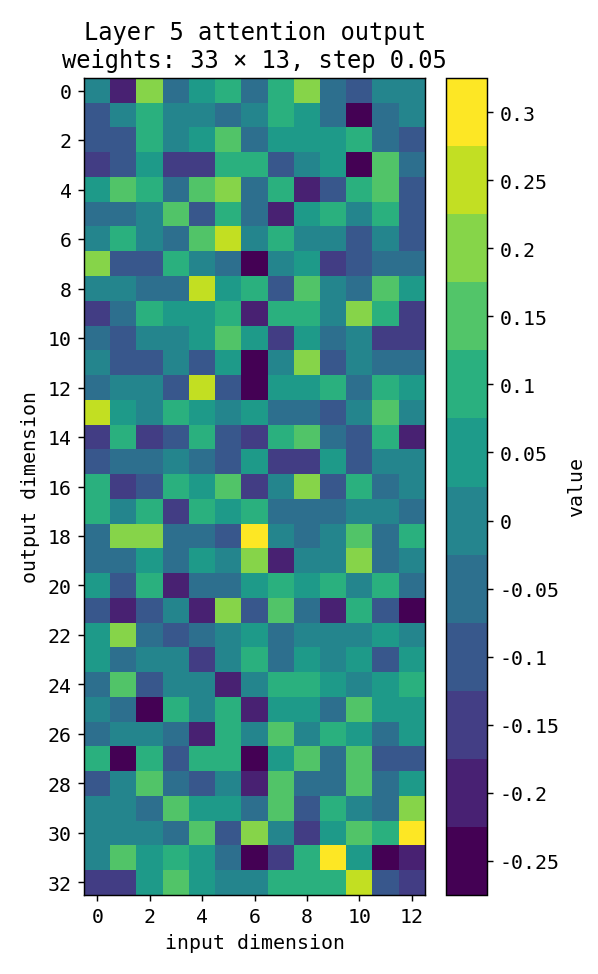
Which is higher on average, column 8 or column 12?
column 8
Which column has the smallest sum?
6
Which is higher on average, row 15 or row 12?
row 12
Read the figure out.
Title: Layer 5 attention output weights: 33 × 13, step 0.05
x-axis: input dimension, ticks 0 2 4 6 8 10 12
y-axis: output dimension, ticks 0 2 4 6 8 10 12 14 16 18 20 22 24 26 28 30 32 (0 at the top)
Colour bar: value, ticks -0.25 -0.2 -0.15 -0.1 -0.05 0 0.05 0.1 0.15 0.2 0.25 0.3
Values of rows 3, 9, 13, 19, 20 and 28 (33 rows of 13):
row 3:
-0.15 -0.1 0.05 -0.15 -0.15 0.1 0.1 -0.1 0 0.05 -0.25 0.15 -0.05
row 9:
-0.15 -0.05 0.1 0.05 0.05 0.1 -0.2 0.1 0.1 0 0.2 0.1 -0.15
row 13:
0.25 0.05 0 0.1 0.05 0 0.05 -0.05 -0.05 -0.1 0 0.15 0
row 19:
-0.05 -0.05 0.05 -0.05 0.05 0 0.2 -0.2 0 0 0.2 -0.05 0
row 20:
0.05 -0.1 0.1 -0.2 -0.05 -0.05 0.05 0.1 0.05 0.1 0 0.1 -0.05
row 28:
-0.1 0 0.15 -0.05 -0.1 0 -0.2 0.15 -0.05 -0.05 0.15 -0.05 0.05
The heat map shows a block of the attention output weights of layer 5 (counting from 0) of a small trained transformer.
